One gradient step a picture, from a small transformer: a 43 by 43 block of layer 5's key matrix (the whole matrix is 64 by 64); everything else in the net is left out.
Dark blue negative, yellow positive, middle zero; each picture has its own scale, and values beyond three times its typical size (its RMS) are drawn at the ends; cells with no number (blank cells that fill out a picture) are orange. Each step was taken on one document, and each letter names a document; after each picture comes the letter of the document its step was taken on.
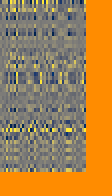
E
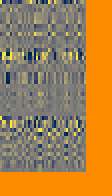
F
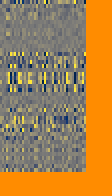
E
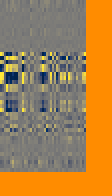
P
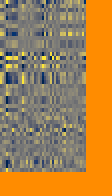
P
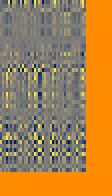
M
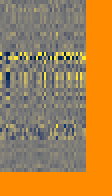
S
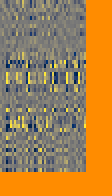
E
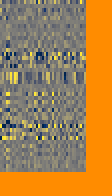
F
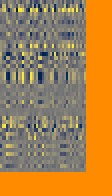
F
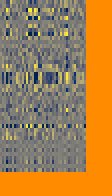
E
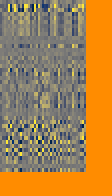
M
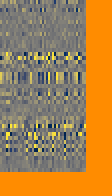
F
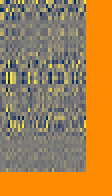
E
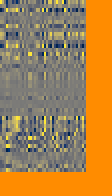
S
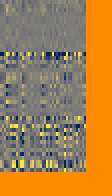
P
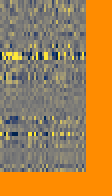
S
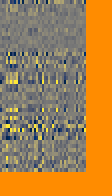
E
